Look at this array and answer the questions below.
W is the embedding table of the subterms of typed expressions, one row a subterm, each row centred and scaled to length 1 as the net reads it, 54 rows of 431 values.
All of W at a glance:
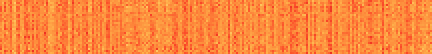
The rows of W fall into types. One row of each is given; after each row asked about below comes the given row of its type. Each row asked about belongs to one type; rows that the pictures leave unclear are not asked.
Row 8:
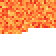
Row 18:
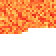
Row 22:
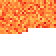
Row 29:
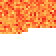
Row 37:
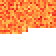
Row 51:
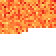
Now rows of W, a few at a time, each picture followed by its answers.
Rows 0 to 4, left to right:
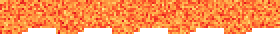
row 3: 29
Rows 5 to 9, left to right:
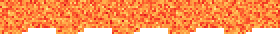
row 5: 8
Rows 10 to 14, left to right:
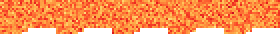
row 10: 8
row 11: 8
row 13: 18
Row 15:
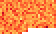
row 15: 22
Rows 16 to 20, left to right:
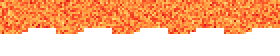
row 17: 29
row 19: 37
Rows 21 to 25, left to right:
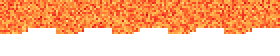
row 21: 37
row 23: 29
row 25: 51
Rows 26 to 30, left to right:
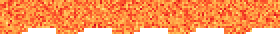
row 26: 29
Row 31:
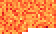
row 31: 22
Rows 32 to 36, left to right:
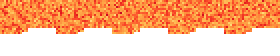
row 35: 29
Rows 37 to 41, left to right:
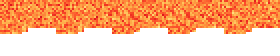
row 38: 37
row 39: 18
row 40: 18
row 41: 8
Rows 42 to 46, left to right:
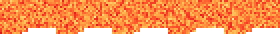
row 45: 18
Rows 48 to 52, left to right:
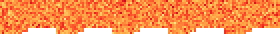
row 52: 37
